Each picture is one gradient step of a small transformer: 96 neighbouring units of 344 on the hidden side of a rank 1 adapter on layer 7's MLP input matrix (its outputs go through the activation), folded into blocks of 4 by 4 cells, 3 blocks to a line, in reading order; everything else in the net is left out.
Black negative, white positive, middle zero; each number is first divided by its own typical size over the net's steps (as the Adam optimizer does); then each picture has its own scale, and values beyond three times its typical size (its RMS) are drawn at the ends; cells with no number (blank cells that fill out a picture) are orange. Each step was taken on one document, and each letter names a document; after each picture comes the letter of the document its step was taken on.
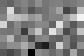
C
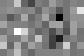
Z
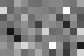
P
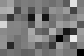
C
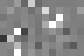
Z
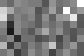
P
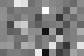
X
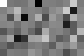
C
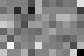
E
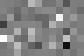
Z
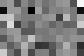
E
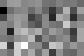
P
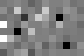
Z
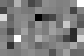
P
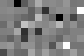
Z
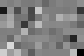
E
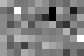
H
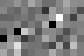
Z
